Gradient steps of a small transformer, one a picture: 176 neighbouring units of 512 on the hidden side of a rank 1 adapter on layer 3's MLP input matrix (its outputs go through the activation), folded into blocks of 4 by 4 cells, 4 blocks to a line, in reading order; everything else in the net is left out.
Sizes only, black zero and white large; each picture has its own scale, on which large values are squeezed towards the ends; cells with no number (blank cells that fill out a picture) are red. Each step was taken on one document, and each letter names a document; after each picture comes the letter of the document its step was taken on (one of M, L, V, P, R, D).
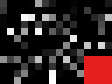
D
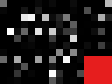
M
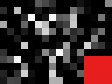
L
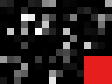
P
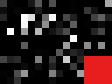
D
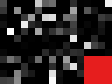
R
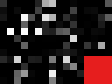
R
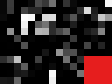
P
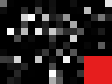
M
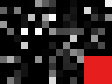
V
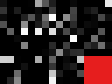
V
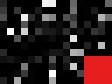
R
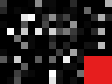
M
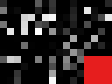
V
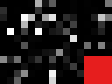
D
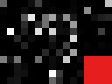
M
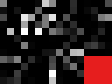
R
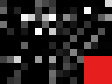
V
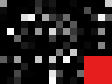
M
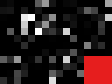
P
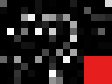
M
